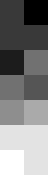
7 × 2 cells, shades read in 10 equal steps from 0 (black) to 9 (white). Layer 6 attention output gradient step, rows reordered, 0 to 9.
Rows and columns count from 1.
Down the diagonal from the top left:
2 2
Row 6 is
8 8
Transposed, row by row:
2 2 1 4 5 8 9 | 0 2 4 3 6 8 8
